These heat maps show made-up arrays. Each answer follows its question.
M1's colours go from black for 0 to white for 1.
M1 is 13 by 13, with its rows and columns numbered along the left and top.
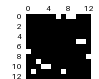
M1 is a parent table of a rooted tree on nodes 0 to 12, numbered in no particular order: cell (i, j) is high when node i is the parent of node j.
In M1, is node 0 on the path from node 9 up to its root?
yes
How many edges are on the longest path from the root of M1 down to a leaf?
5
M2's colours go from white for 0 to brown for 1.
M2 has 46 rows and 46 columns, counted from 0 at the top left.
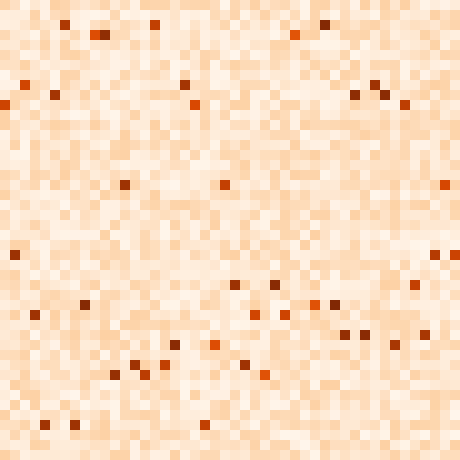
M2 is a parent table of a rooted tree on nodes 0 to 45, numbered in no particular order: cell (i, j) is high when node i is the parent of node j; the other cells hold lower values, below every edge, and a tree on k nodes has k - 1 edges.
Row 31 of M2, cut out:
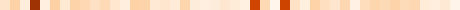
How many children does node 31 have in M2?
3
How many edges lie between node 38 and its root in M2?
4
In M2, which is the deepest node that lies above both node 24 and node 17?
33
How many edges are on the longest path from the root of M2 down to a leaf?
4
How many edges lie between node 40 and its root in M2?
4
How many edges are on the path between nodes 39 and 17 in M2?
2
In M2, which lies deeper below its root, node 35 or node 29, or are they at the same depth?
node 35
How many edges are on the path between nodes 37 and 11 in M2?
1
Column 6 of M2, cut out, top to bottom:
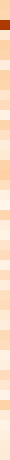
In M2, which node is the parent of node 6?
2
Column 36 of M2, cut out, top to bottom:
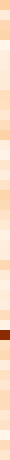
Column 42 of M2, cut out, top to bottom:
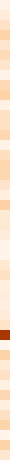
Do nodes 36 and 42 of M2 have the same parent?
yes
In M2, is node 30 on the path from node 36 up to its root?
yes
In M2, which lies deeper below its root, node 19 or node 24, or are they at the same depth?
node 19
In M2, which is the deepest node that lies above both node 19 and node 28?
31
